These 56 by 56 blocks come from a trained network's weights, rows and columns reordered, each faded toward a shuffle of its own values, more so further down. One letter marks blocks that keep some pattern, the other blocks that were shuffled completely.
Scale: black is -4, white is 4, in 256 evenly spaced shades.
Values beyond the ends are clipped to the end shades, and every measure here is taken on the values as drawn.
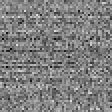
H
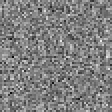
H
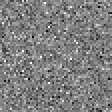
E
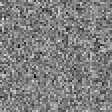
H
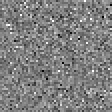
E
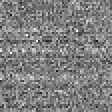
H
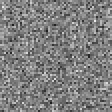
H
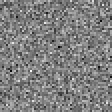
E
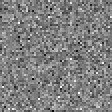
E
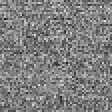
H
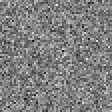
E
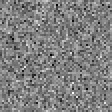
E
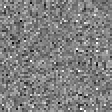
H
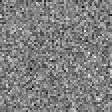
E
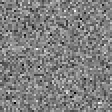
E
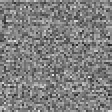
H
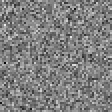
E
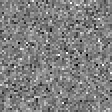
E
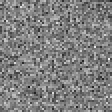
H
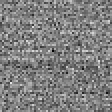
H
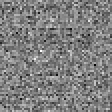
H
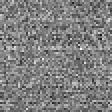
H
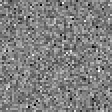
E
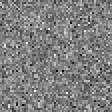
H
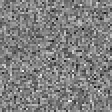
E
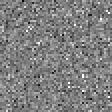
H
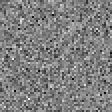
E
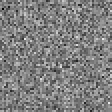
E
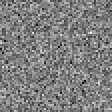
E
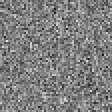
H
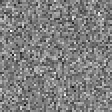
E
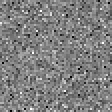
E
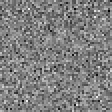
E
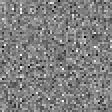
H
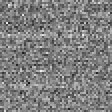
H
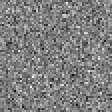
H
